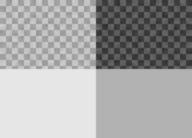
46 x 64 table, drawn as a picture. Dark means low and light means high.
The table splits into 2 rows of 2 panels. Panel 1,1: high, checkered. Panel 1,2: low, checkered. Panel 2,1: very high, flat. Panel 2,2: high, flat.
